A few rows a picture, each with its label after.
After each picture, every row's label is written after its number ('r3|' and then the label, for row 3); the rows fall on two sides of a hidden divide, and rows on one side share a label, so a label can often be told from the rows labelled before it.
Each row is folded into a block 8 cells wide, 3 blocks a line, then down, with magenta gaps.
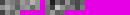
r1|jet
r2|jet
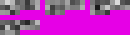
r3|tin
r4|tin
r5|jet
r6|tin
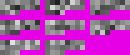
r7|tin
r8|jet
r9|tin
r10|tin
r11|tin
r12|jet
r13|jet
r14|tin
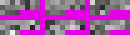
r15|tin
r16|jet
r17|tin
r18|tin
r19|jet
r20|jet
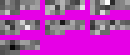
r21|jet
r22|tin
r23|tin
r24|jet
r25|jet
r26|jet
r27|tin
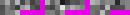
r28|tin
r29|jet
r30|tin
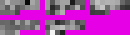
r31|tin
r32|tin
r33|jet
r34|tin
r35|jet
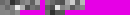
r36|jet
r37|jet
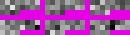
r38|jet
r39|jet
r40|tin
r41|tin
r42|tin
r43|tin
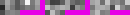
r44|jet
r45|jet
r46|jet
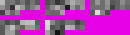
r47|tin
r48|jet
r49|tin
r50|jet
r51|tin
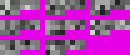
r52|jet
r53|tin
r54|tin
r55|tin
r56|jet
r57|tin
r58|tin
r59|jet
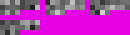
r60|tin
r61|jet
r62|jet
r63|jet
